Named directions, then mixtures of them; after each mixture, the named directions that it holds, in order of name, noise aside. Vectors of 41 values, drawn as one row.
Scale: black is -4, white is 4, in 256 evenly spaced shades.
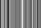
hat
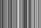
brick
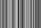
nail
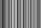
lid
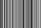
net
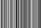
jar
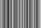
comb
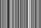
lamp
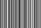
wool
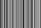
net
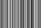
comb, net, wool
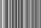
brick, lid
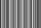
hat, nail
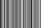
hat, net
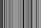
lid, net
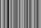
comb, hat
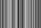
nail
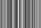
nail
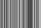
comb, lamp, net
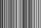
brick, net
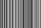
net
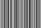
comb, jar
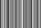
hat, net
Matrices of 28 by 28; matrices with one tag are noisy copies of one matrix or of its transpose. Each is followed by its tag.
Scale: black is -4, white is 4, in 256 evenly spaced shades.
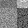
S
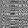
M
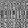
M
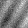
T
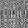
M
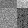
S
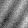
T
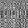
M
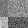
S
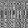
M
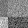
S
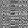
M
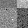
S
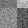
S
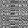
M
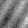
T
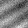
T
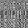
M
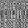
M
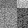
S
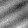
T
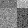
S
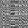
M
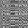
M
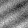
T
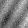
T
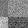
S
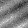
T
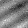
T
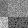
S
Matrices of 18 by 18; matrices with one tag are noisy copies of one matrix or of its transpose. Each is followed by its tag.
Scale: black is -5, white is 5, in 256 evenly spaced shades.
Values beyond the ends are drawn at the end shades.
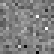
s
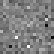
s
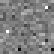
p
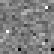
p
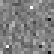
p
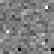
p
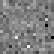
s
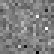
s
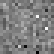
s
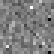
p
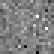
s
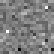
p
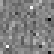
p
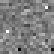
p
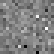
s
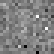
s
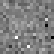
s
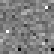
p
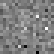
s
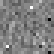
p
